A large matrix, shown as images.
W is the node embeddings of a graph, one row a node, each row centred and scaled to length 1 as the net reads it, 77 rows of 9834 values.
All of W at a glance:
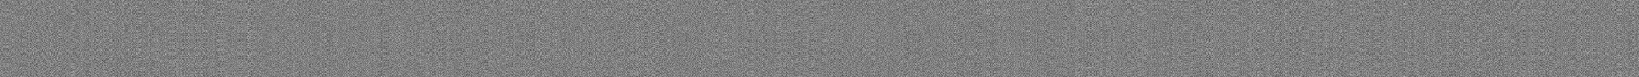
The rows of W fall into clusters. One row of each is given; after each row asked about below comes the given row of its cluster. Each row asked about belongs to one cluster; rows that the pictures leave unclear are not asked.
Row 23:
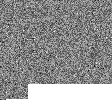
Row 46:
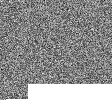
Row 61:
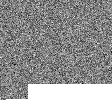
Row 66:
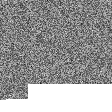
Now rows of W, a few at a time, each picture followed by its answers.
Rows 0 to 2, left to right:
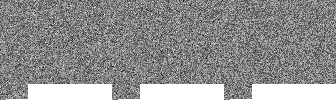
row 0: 66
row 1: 23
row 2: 23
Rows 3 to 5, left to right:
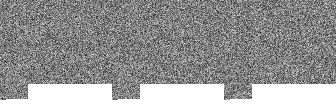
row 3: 61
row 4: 61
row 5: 66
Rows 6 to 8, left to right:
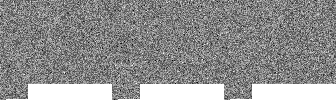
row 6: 46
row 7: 61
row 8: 46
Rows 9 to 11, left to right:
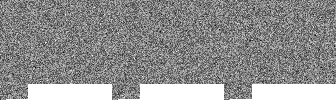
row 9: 66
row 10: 66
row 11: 23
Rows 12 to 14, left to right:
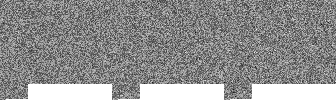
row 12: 23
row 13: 66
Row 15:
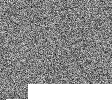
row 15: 46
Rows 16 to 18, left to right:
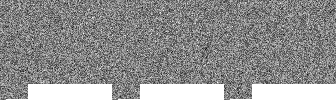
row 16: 61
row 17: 23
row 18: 23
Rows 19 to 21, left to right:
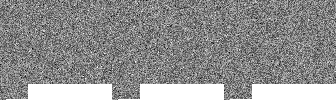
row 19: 61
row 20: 46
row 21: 23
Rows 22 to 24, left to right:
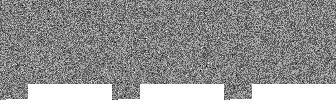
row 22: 66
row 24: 66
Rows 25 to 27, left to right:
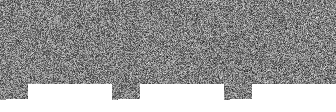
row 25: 46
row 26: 66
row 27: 61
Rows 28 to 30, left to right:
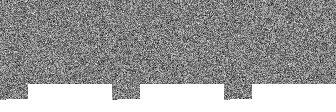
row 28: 66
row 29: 61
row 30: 46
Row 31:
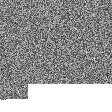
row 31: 46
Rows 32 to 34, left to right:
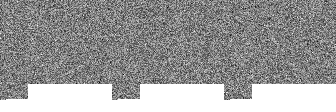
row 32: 66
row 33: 23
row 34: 46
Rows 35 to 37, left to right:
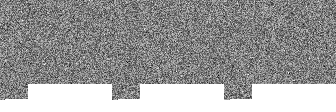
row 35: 23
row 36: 66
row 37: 46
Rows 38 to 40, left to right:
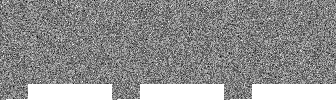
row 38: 66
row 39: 23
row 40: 23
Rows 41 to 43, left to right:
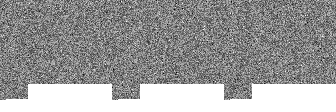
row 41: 23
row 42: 46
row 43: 66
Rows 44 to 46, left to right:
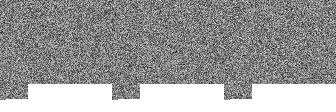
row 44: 23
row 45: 66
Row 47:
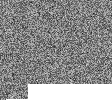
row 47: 66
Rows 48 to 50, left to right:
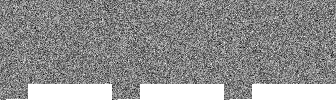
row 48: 46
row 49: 23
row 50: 23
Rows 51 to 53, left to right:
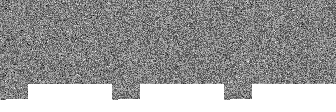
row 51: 61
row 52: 46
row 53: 46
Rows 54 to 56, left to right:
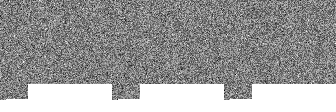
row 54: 46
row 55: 66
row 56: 23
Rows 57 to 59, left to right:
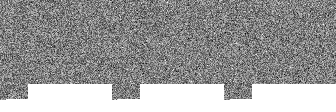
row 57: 66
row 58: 23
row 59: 23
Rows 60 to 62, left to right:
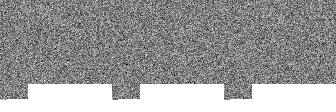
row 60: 46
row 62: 46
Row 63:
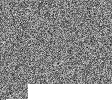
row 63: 66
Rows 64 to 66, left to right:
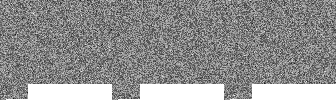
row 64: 66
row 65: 46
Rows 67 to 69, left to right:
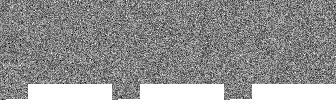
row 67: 61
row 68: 23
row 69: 46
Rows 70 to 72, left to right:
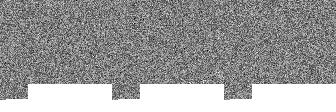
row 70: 23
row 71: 66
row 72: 66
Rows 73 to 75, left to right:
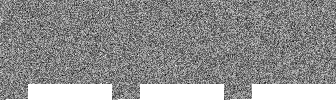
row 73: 23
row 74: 66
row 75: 66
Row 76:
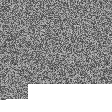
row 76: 61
